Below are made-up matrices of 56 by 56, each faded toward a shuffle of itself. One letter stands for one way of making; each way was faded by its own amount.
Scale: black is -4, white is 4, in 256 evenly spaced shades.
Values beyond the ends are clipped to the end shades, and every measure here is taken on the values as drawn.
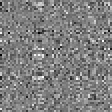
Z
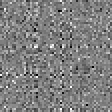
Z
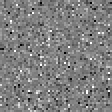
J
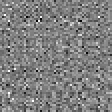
Z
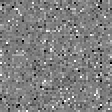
J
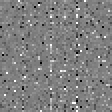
J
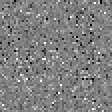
J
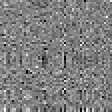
Z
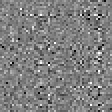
Z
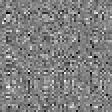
Z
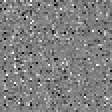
J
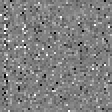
J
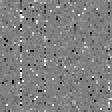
J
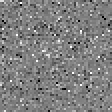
J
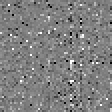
J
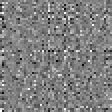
Z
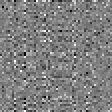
Z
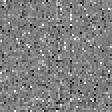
J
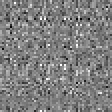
Z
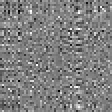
Z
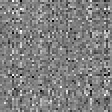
Z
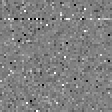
J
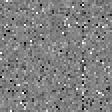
J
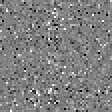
J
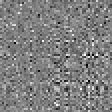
Z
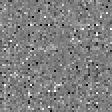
J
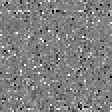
J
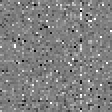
J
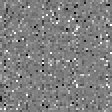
J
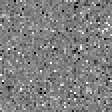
J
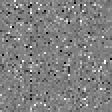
J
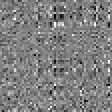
Z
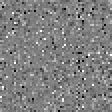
J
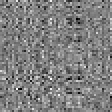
Z
